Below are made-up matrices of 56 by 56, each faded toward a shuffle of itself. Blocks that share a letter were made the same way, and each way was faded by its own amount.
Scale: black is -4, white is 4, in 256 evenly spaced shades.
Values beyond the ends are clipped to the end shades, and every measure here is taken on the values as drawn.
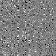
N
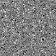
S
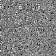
N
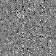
S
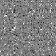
N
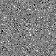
N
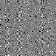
N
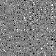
N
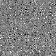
N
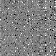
N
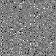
N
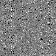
S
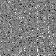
N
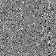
S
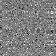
N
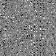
N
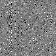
S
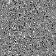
S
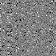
N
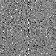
N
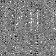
N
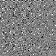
N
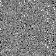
S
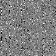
S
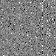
S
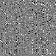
N
